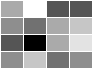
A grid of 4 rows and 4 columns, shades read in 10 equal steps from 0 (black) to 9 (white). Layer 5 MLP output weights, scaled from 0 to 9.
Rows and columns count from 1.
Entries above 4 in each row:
2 3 2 3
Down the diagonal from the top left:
6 4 6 5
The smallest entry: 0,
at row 3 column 2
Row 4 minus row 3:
2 7 -2 -3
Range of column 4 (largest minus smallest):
5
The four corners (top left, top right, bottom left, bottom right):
6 3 5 5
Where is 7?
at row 2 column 4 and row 4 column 2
